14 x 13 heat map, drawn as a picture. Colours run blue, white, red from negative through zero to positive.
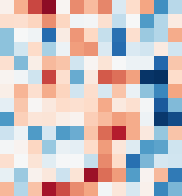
Neither half mirrors the other. The middle right is the ninth with the lowest average. On average the colour sits 50% of the way up the scale.
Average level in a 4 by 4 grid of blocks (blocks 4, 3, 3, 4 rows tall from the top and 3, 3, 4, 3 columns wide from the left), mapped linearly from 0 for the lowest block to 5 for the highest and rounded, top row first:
3 4 2 1 / 3 3 4 0 / 2 2 5 0 / 3 3 3 0
